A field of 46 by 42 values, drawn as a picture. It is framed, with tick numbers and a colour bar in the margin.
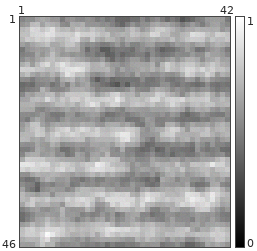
The grain runs across in streaks. The top middle is the ninth with the lowest average. There is no overall slope. Horizontal stripes repeat 7 times down the table.
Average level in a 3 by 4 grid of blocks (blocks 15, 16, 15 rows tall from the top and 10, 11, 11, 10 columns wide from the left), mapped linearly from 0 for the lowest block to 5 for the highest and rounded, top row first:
4102 | 4522 | 3334
